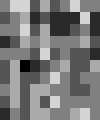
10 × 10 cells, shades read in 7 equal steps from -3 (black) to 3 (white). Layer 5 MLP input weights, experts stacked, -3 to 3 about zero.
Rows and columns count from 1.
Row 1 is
0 2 2 -1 1 -1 0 2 0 0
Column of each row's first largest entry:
2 9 3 3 5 2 6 2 6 9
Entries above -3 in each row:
10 10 10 10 10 9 10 10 10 10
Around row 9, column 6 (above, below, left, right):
0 0 -1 0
